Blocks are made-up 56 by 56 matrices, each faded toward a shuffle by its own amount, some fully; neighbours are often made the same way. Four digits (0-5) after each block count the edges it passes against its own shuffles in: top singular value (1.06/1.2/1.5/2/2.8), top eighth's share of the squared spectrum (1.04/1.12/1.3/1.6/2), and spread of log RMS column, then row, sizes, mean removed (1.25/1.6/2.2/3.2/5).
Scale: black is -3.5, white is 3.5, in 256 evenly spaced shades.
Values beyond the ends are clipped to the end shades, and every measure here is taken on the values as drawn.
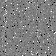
2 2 1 0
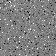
1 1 0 0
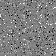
2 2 0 0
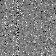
1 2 2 0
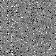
1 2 2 0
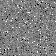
2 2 0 0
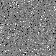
0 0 0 0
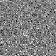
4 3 1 1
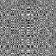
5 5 3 3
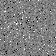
0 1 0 0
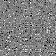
3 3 1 1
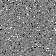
0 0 0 0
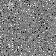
2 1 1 0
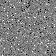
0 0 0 0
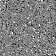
1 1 0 1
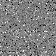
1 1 0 1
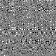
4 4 0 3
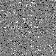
2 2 0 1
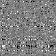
4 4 1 3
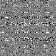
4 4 2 3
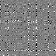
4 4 2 2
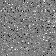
2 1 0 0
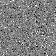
2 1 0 0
